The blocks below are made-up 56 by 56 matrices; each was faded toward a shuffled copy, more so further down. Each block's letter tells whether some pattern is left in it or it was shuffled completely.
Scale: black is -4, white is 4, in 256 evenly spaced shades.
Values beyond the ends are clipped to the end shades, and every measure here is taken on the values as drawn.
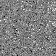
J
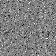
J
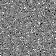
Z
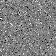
Z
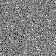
Z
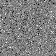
Z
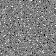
Z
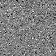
J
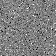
Z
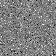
Z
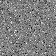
Z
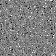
J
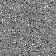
J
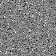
Z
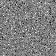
Z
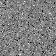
Z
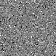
J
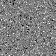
Z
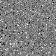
J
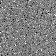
Z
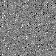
J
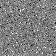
Z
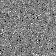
Z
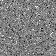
Z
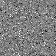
J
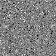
J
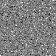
J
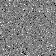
J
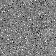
Z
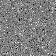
J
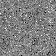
J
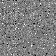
J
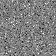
Z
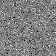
Z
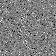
Z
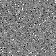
J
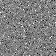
Z
